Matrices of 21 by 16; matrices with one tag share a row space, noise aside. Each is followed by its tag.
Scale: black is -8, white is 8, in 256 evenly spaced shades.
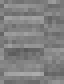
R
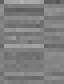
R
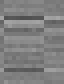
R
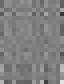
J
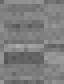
R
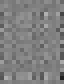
J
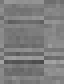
R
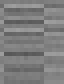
R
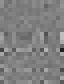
J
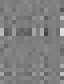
J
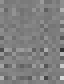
J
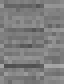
R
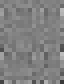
J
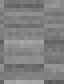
R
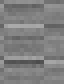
R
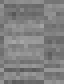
R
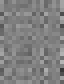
J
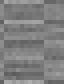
R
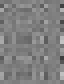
J
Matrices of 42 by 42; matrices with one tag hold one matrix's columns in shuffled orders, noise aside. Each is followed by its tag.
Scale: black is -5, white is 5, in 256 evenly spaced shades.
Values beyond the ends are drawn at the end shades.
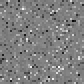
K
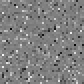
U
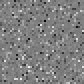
K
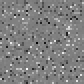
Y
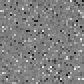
K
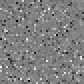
K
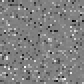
K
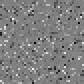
Y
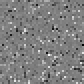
U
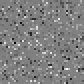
Y
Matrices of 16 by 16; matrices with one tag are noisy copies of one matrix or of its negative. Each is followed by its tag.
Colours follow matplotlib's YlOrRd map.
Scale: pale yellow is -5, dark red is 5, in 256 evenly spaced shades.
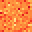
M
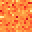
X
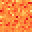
X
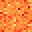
M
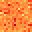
M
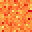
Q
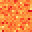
Q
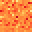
X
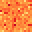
M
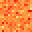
Q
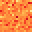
X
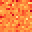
X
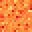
Q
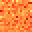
X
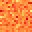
X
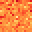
X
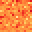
X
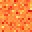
Q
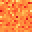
X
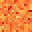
Q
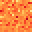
X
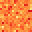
Q
